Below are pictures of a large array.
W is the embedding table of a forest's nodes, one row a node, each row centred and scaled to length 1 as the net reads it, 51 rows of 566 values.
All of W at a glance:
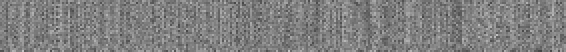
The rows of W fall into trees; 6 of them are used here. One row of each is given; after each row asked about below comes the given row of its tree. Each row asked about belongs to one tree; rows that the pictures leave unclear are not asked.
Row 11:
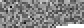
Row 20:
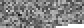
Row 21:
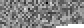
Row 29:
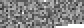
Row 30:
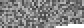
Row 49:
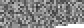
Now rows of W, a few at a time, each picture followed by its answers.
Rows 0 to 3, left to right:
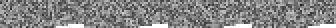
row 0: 21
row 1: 20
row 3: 20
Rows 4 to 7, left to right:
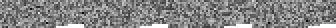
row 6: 20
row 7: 11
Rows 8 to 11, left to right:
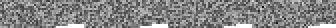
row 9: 30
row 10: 30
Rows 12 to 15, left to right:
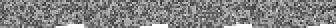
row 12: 20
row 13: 20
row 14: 30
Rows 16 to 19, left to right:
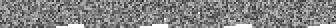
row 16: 30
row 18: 29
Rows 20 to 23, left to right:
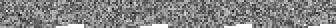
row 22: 30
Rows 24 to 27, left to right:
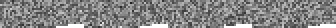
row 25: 49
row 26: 30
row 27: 30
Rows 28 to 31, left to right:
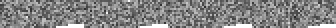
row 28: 20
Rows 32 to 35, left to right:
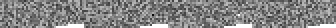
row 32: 49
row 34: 20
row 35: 29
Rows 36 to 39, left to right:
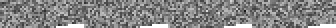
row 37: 30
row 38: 30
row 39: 20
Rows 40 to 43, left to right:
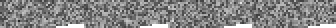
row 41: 20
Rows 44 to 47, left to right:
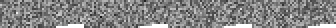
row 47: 21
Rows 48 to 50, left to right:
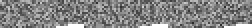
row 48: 11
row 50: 11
